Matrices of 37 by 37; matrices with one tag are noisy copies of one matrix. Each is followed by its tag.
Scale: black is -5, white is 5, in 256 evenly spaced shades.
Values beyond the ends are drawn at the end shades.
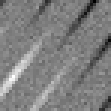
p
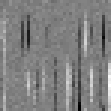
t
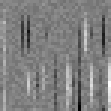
t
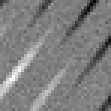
p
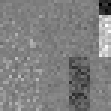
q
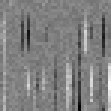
t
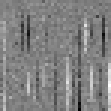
t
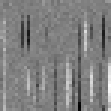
t
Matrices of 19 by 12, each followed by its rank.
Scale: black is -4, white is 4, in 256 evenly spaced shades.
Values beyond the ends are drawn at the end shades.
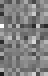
two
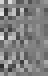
two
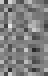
two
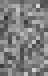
full rank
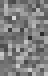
full rank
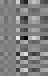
one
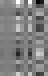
one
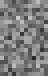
full rank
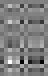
one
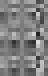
two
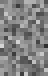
full rank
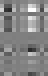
one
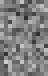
full rank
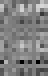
two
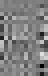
two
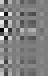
one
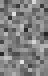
full rank
